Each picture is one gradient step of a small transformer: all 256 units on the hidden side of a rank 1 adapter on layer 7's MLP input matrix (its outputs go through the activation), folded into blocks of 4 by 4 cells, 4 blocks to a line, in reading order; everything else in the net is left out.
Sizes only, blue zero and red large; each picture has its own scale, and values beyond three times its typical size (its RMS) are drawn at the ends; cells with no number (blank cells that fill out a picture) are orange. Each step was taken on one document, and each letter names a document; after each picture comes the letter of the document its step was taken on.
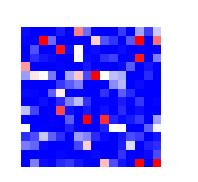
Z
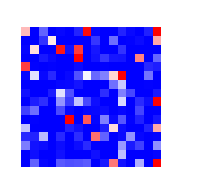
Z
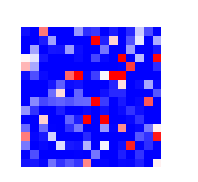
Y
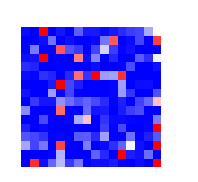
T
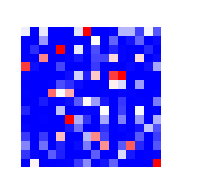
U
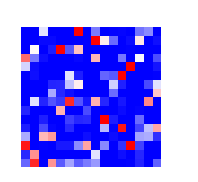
Y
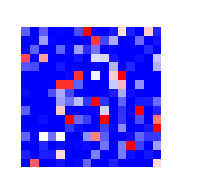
U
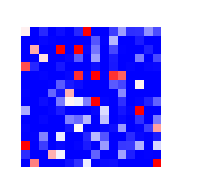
U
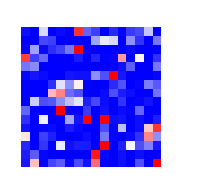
Y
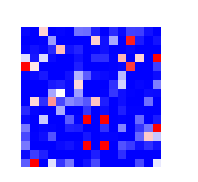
Y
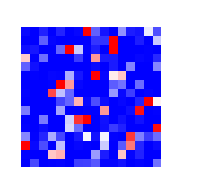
T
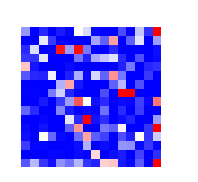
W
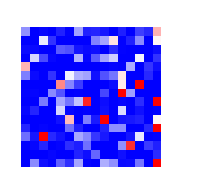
W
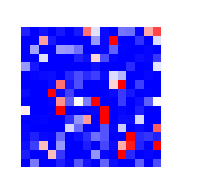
T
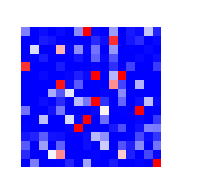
U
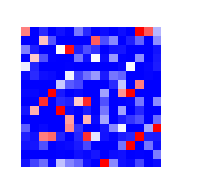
W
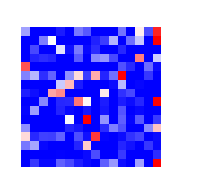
Z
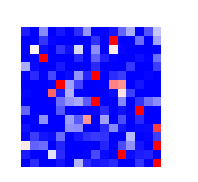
T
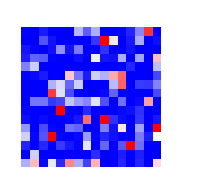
Y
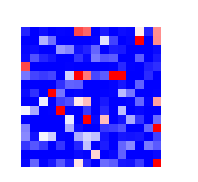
W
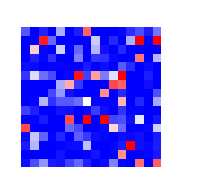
Z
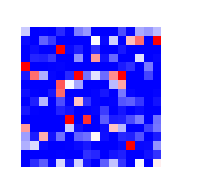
Z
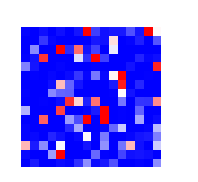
T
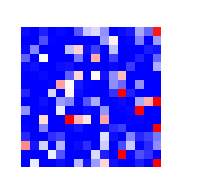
T
